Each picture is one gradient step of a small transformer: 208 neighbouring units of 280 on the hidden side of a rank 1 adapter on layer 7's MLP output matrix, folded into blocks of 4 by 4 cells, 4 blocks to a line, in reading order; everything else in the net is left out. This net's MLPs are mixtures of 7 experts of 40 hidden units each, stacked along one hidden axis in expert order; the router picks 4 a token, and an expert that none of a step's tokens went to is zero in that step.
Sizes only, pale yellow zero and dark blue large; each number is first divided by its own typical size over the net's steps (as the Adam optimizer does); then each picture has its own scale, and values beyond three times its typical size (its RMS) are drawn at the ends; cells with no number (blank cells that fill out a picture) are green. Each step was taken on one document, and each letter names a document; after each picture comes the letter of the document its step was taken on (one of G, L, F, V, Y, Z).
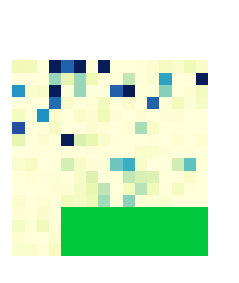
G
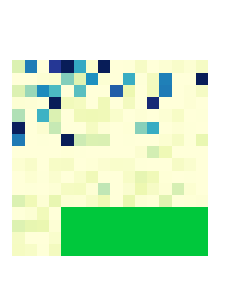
G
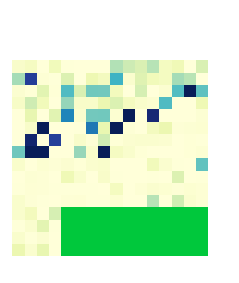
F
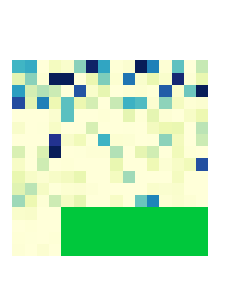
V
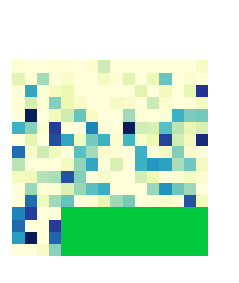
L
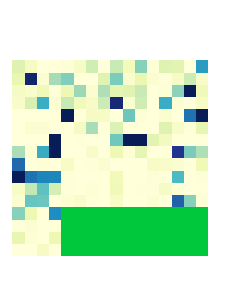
F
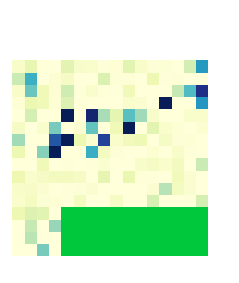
V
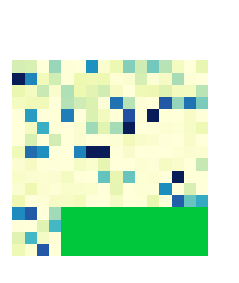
F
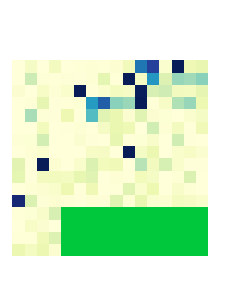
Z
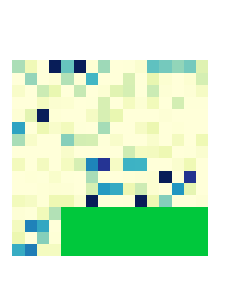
G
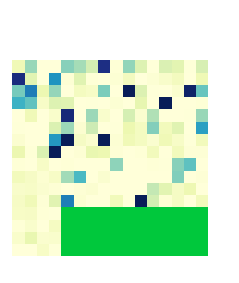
V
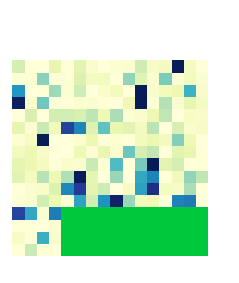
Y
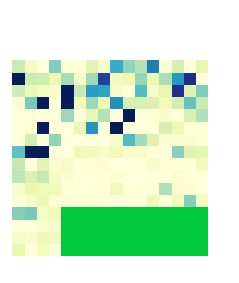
F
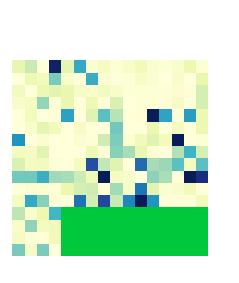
Z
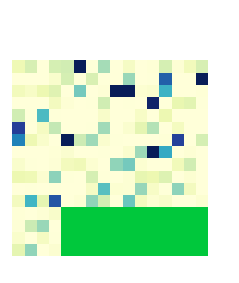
G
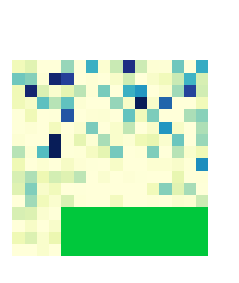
V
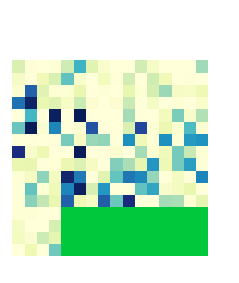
L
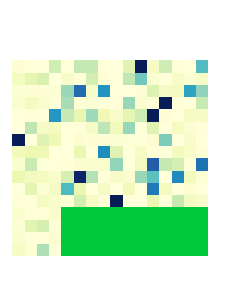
Z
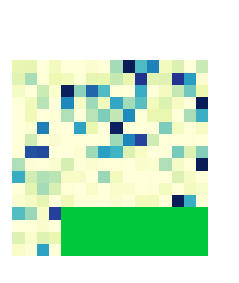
F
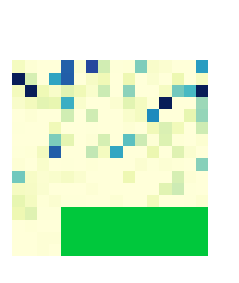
V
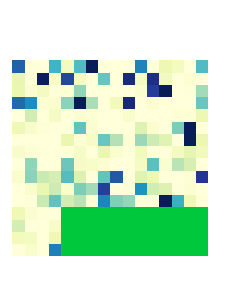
L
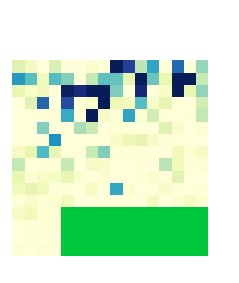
F
